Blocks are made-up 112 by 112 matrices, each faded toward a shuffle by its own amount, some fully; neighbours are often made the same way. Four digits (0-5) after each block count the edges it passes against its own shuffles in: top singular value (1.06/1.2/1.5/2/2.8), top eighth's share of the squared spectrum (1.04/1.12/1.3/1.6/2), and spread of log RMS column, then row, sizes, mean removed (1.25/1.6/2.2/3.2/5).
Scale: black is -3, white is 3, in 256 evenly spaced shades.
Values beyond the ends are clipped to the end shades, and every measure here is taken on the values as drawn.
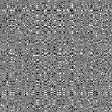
5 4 3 3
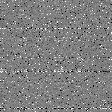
4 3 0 2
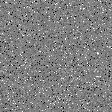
2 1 0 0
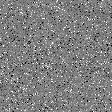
2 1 0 0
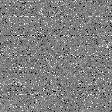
4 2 0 2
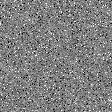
1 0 0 0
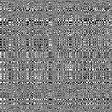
5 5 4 4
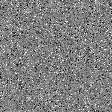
2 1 0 0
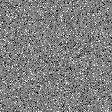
3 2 0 0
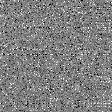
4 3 1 2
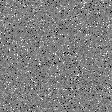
2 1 0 0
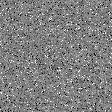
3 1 0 1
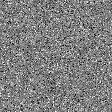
1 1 0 0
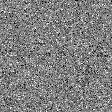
3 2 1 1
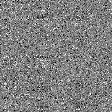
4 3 1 1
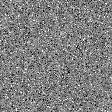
2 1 0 0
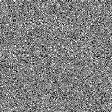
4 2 1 1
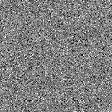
3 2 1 1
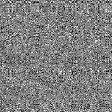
4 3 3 2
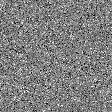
0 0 0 0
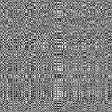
5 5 4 4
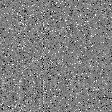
3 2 1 0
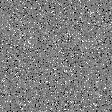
3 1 0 0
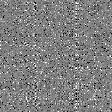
4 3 2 1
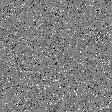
0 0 0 0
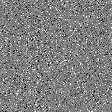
3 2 1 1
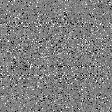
4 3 1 3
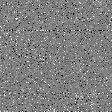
3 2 0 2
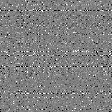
5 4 2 3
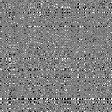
5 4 3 4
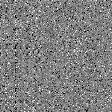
3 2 1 0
